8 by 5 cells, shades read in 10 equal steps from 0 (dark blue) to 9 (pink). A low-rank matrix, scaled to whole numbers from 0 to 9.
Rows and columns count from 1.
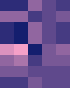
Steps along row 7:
same down same same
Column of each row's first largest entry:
3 1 3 3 2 2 1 3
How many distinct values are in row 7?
2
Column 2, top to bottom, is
1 5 0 0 9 6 4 2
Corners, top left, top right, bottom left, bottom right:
1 2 2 3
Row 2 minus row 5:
-3 -4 2 -1 -1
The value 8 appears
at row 5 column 1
